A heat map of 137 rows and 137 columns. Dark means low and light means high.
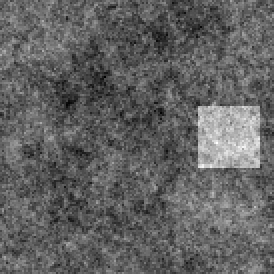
An odd patch, higher than its surroundings, sits in the middle right. The texture is blotchy. The ninth with the highest average is the middle right.
